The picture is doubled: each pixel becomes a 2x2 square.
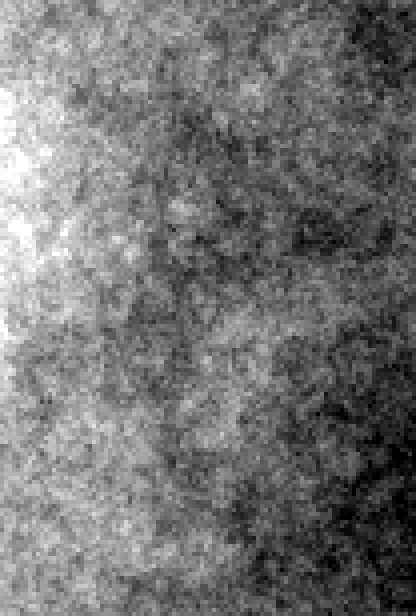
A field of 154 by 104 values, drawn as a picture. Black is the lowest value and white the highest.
There are no regular stripes. No single row or column stands out from its neighbours. The texture is blotchy. Values rise toward the left. The histogram is bell-shaped. The ninth with the lowest average is the bottom right.
